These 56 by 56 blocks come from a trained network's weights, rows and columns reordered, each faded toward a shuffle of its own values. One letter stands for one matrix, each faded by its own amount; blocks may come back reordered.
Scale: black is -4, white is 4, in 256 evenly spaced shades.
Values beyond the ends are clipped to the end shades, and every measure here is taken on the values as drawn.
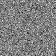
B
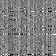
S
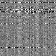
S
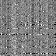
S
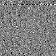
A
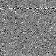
A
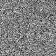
B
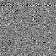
A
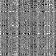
S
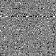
A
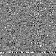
A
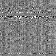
S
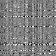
S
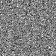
B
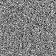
B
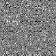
A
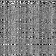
S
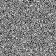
B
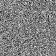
B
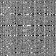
S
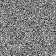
B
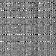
S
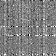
S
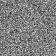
B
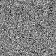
B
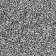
B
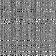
S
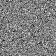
B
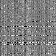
S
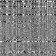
S
